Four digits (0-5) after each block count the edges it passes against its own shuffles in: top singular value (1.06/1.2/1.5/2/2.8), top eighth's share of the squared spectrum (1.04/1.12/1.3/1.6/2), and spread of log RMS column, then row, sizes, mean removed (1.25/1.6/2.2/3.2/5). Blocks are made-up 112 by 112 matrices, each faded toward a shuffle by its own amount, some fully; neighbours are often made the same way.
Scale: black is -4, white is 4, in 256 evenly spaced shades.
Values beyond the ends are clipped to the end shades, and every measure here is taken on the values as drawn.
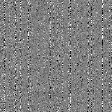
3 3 4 0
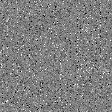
1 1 2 0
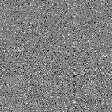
4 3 1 2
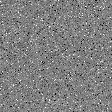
0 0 0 0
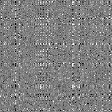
5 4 3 3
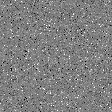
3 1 0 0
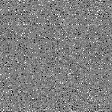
4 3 2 2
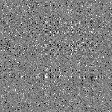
4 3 2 2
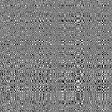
5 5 4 4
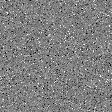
1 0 0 0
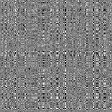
5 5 4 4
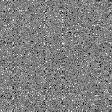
4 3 2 1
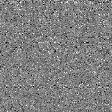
4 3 1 2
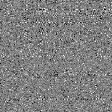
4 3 1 2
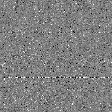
4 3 1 2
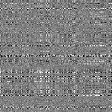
5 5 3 4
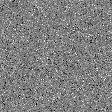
2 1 0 0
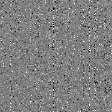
2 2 3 0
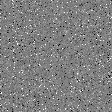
0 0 1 0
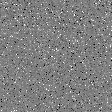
0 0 0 0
